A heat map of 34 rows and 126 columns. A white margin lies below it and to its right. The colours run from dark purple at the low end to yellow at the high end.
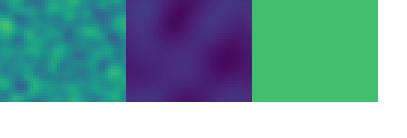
The table splits into one row of 3 panels. Panel 1,1: middling, blotchy. Panel 1,2: very low, smooth, faint in contrast. Panel 1,3: high, flat.
